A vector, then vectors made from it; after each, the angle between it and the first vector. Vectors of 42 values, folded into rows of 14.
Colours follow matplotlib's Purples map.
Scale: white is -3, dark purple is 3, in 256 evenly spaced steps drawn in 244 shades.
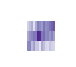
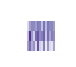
partly aligned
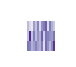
orthogonal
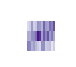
nearly parallel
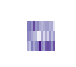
nearly opposite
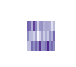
nearly opposite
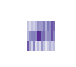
nearly parallel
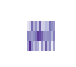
partly aligned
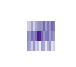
nearly parallel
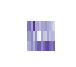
nearly opposite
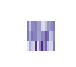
orthogonal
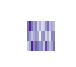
partly opposed
